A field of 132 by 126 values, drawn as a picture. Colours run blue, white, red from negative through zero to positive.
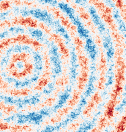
Rings: centred on the middle left. Histogram: bell-shaped. Slope: none.
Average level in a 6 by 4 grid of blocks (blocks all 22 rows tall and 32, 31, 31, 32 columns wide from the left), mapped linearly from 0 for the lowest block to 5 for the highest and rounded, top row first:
3014
4212
3122
3224
2124
2015
